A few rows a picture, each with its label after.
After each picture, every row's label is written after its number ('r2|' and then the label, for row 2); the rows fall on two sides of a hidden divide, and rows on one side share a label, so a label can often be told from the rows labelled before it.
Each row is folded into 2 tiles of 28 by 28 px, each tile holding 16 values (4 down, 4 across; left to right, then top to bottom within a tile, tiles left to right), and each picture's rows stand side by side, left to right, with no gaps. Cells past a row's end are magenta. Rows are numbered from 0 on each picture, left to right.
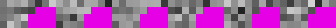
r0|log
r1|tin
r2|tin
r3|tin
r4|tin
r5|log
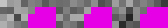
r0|tin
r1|tin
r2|tin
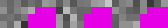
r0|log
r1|log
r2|log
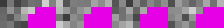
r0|log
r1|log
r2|log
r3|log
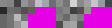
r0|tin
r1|tin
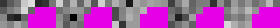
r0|log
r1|tin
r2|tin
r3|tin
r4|log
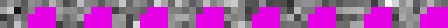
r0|log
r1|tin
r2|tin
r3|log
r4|tin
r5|tin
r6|log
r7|tin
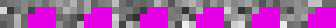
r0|log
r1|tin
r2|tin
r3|log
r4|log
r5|tin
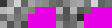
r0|log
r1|tin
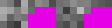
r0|tin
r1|tin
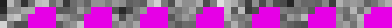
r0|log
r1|tin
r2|tin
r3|log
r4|tin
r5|tin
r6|tin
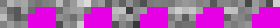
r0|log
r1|tin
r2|log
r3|log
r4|log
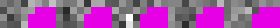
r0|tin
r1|tin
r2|log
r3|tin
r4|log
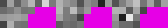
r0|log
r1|tin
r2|log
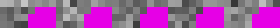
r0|tin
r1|tin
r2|log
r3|tin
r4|tin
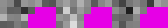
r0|tin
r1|log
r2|log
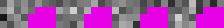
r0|log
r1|tin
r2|log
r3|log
